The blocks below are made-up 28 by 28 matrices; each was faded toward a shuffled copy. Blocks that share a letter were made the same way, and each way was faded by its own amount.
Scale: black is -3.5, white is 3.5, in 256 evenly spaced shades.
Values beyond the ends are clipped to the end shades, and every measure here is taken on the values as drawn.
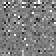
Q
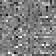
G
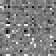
Q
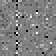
Q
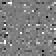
Q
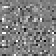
Q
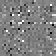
Q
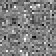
G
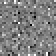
G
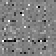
Q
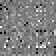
Q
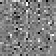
G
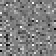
G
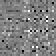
Q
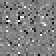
Q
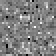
G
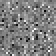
G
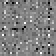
Q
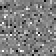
G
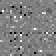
Q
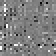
Q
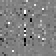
Q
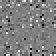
Q
